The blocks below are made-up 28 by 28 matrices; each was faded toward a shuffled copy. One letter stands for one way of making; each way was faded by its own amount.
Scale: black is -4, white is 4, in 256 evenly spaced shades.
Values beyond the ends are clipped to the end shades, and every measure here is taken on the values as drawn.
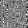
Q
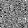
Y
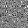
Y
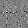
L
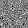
Y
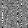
Q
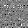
L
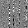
Q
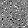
Y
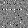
L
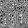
Y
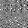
L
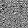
Y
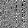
Q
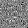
Y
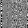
Q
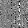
Q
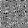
Y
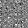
Y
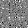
L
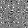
L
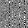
Q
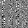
Q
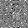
Y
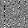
Q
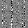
Q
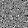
Y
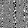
Q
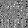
Y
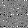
L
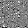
Y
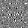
L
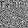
Y
